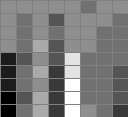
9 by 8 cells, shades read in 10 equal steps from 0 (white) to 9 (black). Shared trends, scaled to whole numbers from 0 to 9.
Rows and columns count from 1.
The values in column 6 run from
4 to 5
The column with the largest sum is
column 1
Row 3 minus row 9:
-5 0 1 -2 4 0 0 -2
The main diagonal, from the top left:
4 5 4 6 1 5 5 6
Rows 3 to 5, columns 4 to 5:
5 4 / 6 4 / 6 1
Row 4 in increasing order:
3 4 4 4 5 5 5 6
